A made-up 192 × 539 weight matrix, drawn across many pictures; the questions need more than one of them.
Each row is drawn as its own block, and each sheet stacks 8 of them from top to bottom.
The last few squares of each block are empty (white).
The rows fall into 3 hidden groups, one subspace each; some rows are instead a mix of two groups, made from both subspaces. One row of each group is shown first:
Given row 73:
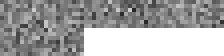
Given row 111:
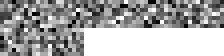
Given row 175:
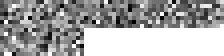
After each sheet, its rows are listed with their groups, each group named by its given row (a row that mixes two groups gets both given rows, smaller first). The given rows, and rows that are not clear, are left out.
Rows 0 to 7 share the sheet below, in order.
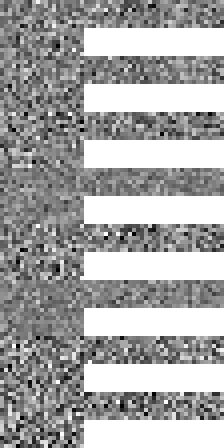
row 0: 73
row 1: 73
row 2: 111
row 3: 175
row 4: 73
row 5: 111
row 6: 73
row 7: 73
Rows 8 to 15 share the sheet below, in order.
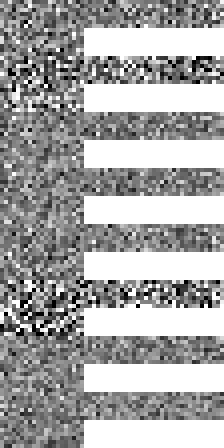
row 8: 73 and 111
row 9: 73 and 111
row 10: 175
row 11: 175
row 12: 73
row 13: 73
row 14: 111
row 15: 175
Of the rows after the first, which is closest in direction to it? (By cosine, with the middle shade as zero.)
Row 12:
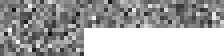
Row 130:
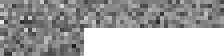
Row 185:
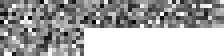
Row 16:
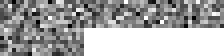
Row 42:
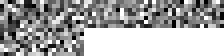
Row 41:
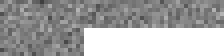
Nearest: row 185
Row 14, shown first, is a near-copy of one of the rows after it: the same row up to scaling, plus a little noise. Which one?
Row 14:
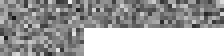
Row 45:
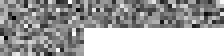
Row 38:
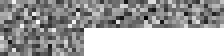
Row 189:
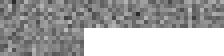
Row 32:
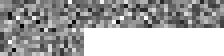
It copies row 45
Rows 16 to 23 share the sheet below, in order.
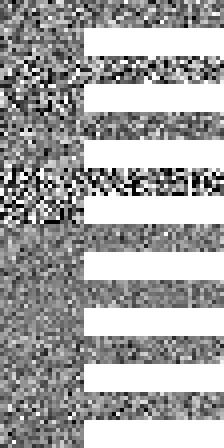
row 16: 111
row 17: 111
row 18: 175
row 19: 111
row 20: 73
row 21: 111
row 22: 175
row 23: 111
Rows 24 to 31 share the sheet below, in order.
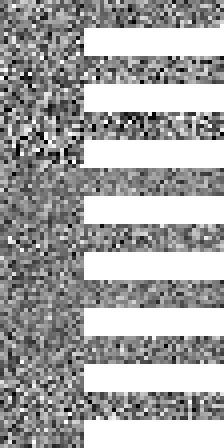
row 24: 175
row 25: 175
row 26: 73
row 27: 175
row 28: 111
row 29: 111 and 175
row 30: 73
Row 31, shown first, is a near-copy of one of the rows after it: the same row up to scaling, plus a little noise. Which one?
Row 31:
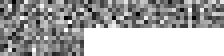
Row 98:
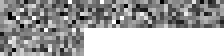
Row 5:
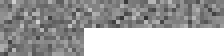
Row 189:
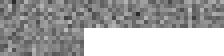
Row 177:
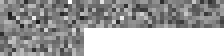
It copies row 189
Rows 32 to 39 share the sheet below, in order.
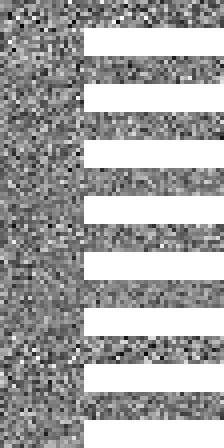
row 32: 111
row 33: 175
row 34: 175
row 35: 111
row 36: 111
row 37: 175
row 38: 111
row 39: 175
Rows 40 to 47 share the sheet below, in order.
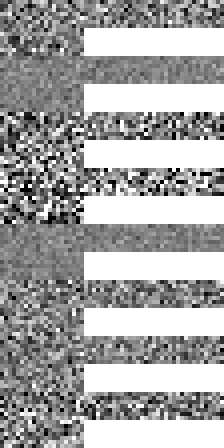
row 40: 73 and 111
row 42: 73
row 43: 175
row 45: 111
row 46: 73 and 111
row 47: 175
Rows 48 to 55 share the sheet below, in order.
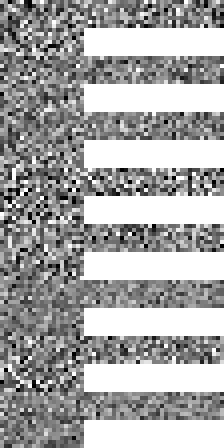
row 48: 73
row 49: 111 and 175
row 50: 73
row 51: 73 and 111
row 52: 73
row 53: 175
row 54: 73
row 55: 175
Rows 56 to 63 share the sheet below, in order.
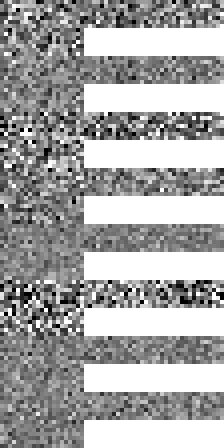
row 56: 73 and 175
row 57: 175
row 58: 175
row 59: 111
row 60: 175
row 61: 73
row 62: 73 and 175
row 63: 111
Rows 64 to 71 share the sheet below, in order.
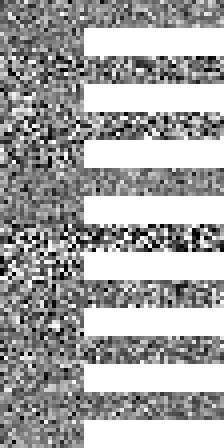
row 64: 111
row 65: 111
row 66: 111
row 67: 73 and 175
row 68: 111
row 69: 73
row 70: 175
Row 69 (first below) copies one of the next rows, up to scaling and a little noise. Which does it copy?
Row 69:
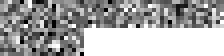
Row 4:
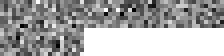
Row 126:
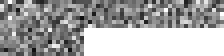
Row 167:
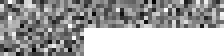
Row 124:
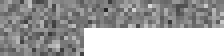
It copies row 124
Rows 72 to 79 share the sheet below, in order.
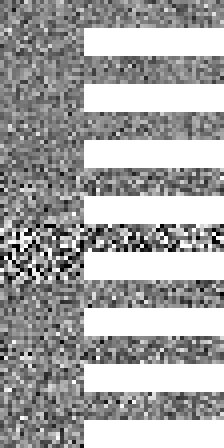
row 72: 73 and 111
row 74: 111
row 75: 175
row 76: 73
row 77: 73 and 111
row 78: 175
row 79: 73
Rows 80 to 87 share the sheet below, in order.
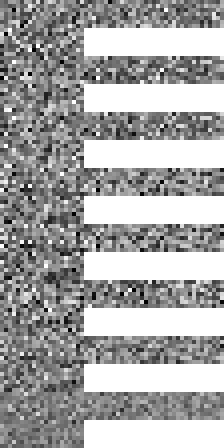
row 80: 73
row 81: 175
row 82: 175
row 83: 175
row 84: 175
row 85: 73
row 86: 175
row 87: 111
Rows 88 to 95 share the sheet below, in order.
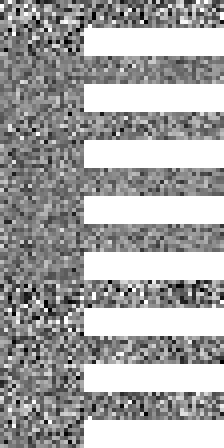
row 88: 73
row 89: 73
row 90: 111
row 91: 175
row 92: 175
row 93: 73
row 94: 111 and 175
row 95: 73
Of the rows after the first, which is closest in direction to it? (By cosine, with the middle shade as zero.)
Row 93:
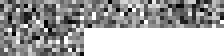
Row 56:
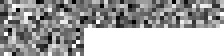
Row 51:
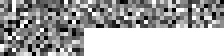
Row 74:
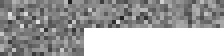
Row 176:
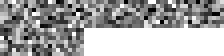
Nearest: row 176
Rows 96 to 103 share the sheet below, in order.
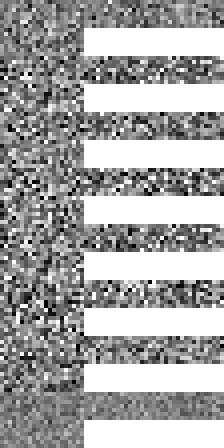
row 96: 73
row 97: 175
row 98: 111
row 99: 111
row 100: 175
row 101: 73
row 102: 175
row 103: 73
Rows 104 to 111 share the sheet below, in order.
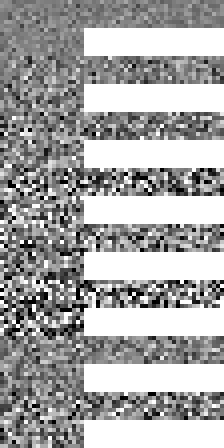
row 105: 73
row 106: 175
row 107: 111
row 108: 175
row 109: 175
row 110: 111
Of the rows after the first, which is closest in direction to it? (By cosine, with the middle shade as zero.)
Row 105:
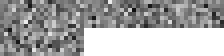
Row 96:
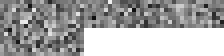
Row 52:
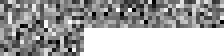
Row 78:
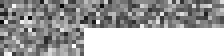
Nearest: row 96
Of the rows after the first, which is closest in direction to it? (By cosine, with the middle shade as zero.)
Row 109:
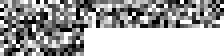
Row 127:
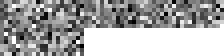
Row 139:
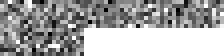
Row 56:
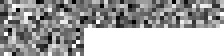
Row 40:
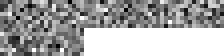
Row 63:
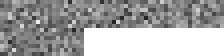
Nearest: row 127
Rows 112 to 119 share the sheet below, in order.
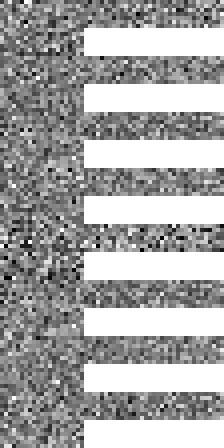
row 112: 73 and 111
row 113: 111
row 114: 175
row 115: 111
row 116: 175
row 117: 175
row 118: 73
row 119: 175
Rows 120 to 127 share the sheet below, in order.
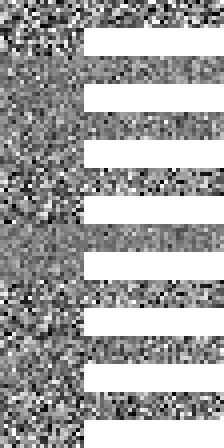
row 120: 111
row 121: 111
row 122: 73
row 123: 175
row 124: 73
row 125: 175
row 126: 73
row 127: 175
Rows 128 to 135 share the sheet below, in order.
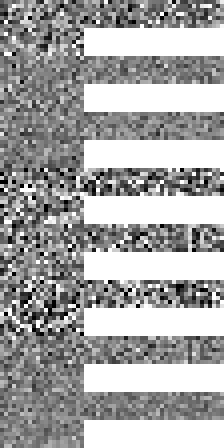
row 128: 175
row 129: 73
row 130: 175
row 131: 175
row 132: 111
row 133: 73
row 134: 111
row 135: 175
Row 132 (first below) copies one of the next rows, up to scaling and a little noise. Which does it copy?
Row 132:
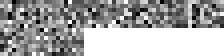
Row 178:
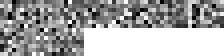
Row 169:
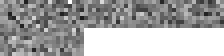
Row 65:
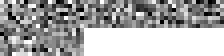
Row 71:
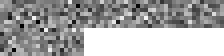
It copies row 178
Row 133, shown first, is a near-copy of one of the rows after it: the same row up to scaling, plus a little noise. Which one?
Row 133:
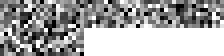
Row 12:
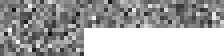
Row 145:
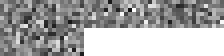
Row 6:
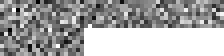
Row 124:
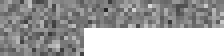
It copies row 12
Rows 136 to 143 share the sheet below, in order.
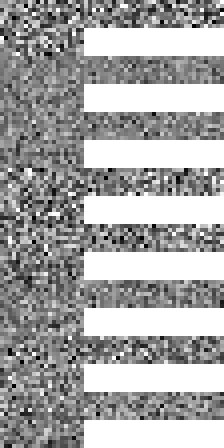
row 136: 111
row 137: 73
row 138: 73 and 111
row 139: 73
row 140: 73 and 111
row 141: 73 and 175
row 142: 111
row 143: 175
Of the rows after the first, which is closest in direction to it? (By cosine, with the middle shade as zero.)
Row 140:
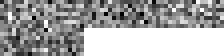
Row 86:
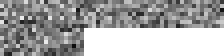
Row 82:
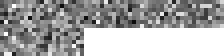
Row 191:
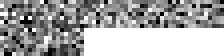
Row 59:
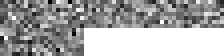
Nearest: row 59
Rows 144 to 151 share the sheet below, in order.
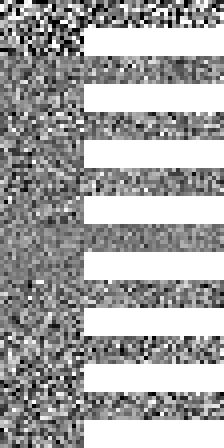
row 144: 73
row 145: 73
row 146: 111
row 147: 73 and 175
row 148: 73
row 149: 73 and 175
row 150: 73
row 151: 111
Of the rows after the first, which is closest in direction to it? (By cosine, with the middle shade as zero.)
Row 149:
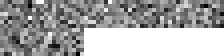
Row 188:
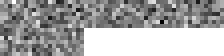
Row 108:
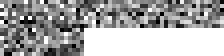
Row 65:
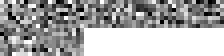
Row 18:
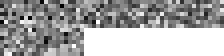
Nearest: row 108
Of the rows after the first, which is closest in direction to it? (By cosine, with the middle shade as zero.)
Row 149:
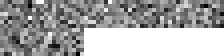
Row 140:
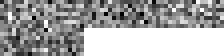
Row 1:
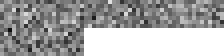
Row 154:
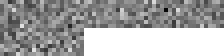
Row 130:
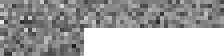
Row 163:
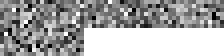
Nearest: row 130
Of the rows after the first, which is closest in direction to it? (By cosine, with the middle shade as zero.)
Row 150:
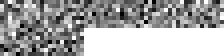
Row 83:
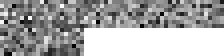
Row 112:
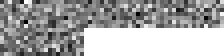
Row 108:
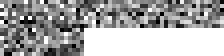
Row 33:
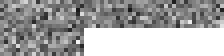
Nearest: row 112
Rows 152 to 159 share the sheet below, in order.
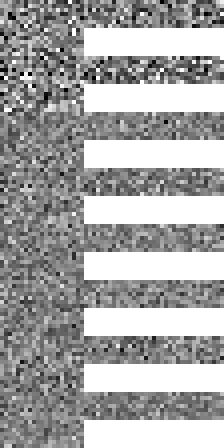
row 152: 111
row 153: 175
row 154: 73
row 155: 175
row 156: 111
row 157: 175
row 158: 73
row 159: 175
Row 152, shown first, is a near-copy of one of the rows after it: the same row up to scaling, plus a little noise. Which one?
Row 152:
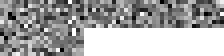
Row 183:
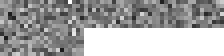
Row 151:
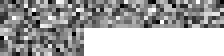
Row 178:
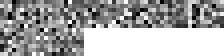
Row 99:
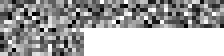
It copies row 183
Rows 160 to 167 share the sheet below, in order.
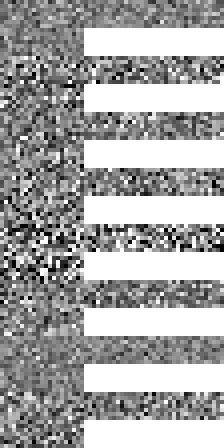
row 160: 111
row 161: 111 and 175
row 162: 73
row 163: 73
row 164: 175
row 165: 175
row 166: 111
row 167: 73
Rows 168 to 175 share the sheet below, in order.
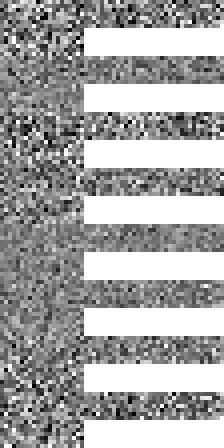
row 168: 175
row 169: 111
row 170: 73
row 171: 175
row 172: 73
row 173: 73 and 175
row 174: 73
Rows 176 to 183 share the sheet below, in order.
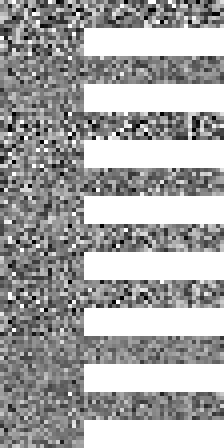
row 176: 111
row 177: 111
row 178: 111
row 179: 175
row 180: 111
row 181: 111
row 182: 175
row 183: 111
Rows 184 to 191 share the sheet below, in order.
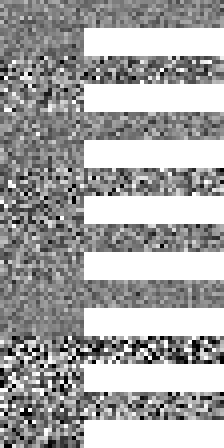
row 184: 175
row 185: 175
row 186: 111
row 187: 111
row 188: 111
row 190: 111
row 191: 175
